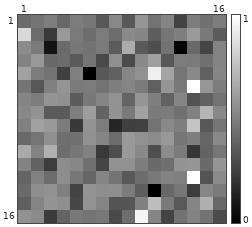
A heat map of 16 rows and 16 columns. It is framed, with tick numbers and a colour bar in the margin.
A few values lie far out on both sides of the bulk. The halves do not mirror each other. There is no overall slope. No single row or column stands out from its neighbours.
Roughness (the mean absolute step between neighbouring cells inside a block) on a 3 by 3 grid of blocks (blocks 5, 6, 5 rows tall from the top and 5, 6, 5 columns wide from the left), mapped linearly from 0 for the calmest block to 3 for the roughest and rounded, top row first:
2 2 2 | 0 1 2 | 0 2 3
